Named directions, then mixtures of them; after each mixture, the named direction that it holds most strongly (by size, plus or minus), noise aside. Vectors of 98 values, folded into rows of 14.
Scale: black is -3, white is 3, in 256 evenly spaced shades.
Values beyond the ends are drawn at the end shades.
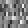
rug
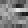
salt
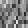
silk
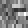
salt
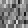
silk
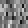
rug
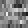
salt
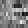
salt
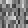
silk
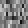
rug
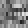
salt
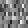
rug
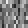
silk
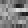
salt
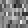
rug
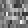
rug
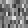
rug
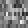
rug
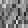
silk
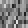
silk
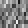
silk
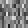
rug
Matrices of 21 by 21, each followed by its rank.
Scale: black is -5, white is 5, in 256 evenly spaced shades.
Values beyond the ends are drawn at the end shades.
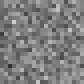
full rank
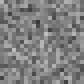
full rank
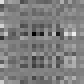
two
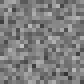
full rank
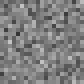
full rank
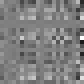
two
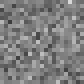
full rank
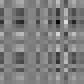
one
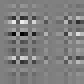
one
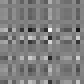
one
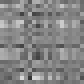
two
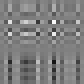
one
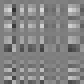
one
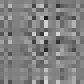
two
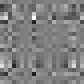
two
